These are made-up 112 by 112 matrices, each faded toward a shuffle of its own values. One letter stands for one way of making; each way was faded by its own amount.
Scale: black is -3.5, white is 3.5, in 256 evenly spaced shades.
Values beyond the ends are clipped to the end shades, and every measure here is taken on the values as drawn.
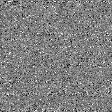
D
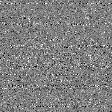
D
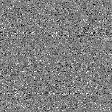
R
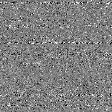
D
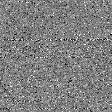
R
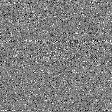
R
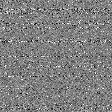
D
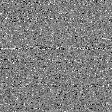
D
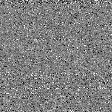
D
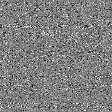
D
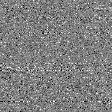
R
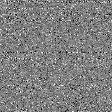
R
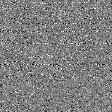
R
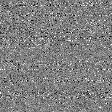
D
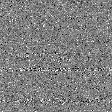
R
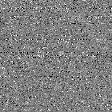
D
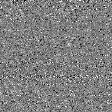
D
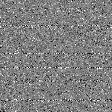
R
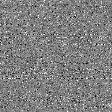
R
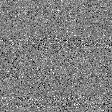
R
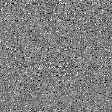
D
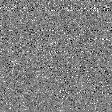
R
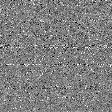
R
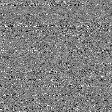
D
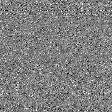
R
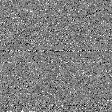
R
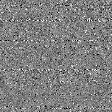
D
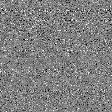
D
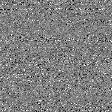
D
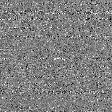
D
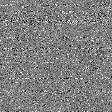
D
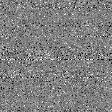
D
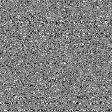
D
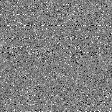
R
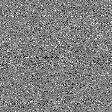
D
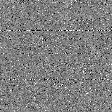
R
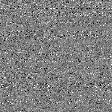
D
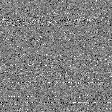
D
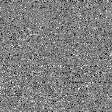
D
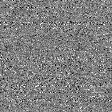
D
